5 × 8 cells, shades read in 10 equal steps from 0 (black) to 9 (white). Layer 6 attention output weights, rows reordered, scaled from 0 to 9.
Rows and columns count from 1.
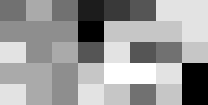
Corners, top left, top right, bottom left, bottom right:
4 8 8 0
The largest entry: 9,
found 2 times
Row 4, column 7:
8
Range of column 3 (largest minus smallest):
2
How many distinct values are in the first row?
6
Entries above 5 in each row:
3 4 4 6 5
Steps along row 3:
down up down up down up up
